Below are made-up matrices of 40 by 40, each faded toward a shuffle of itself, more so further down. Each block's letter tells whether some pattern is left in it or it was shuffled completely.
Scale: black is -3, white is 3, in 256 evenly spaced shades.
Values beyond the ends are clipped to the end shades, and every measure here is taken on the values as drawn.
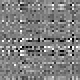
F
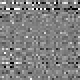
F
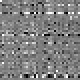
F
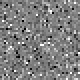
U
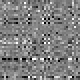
F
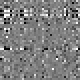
F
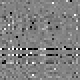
F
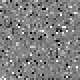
U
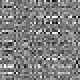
F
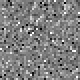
U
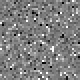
U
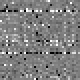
F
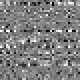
F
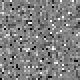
U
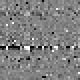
F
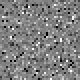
U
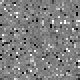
U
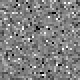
U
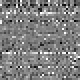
F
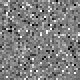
U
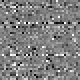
F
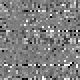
F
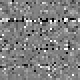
F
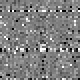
F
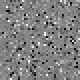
U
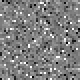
U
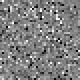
U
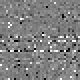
F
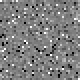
U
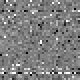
F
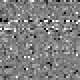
F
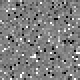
U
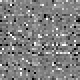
F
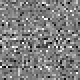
F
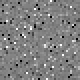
U
